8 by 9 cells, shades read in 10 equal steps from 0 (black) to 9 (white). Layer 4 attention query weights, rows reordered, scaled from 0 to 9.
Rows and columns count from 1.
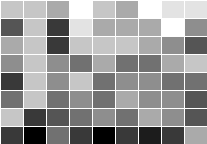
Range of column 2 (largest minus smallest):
7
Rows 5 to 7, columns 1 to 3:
2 7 5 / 4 7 4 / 7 2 3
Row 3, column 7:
6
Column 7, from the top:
9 6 6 4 5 5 6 1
